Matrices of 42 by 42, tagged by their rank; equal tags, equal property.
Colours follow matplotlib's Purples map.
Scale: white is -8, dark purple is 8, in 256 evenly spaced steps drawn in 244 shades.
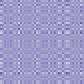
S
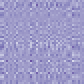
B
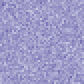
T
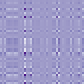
S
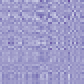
B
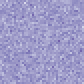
T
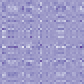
B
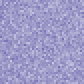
T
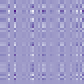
S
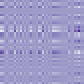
S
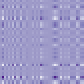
S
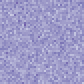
T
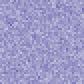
T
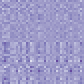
B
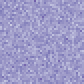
T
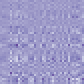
B
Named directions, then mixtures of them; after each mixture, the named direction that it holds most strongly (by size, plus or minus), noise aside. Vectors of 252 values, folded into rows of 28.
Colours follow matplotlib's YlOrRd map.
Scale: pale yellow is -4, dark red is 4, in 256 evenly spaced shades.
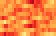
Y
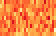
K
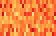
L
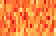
K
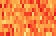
L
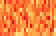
K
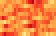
Y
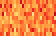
L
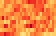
Y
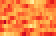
Y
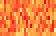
K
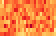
K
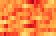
Y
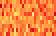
L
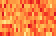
L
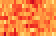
Y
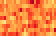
Y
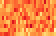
K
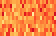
L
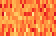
L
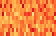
L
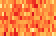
L
